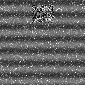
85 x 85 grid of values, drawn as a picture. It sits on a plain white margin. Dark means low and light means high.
The top middle is the roughest part. Overall the values sit about 40% of the way up the scale. In the top middle lies a patch that is rougher than the rest. Horizontal stripes repeat 7 times down the table. No single row or column stands out from its neighbours.
